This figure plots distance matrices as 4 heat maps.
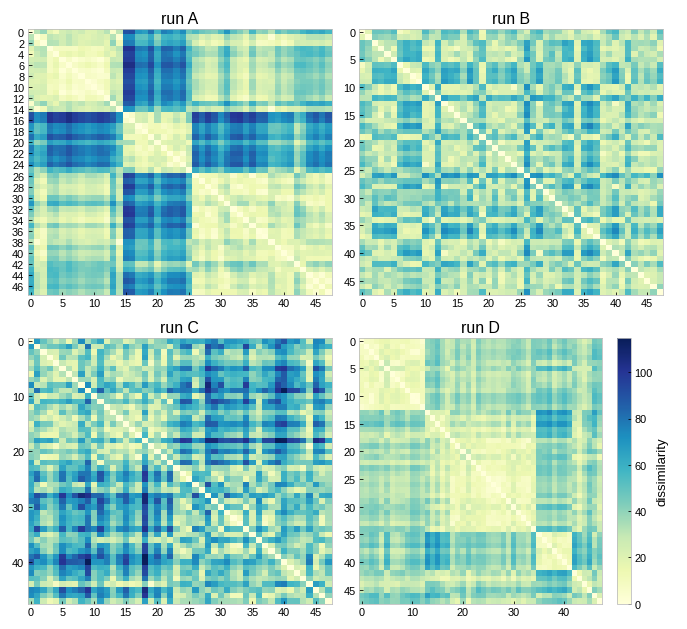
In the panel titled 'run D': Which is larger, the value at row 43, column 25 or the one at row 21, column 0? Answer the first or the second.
the second
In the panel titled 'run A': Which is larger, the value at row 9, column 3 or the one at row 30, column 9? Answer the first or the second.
the second
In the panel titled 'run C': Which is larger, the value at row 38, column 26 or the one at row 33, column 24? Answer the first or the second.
the first
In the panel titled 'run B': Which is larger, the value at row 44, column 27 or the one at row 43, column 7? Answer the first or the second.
the second
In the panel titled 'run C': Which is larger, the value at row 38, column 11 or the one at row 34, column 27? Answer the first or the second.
the first
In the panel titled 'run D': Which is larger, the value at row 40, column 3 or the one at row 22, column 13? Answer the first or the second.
the first
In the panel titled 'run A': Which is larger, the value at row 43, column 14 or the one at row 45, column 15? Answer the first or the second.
the second
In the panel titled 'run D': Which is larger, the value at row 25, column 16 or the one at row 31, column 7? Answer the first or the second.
the second
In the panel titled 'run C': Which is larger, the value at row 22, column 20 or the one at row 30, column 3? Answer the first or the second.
the second
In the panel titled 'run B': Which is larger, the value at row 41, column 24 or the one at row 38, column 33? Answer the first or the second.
the second
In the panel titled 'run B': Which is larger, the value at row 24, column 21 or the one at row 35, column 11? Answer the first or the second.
the second
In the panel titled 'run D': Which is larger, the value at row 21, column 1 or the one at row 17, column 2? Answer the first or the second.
the first
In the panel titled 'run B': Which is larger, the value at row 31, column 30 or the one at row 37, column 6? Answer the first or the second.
the first
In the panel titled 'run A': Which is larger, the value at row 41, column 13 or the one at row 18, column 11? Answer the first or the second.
the second
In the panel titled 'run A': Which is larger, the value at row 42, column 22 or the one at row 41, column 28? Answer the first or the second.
the first
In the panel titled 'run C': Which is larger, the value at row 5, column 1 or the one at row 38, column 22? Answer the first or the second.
the second
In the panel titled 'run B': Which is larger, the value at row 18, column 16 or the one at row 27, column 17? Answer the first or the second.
the second
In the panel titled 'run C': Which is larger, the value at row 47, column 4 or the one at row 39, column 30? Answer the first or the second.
the second
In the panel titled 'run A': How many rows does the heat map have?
48
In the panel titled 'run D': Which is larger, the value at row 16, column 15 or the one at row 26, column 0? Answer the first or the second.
the second
